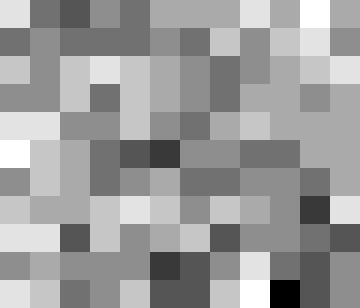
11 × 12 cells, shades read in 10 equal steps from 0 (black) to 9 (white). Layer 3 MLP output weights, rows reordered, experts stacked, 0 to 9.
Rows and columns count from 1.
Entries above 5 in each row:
8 3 8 6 8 5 4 9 5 2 5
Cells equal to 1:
0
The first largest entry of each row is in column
11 11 4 3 1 1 2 5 1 9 9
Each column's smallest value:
4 4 3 4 3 2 3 3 4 0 2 3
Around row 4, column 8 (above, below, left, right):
4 6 5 6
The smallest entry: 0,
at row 11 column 10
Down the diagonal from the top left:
8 5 7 4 7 2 4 7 5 4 3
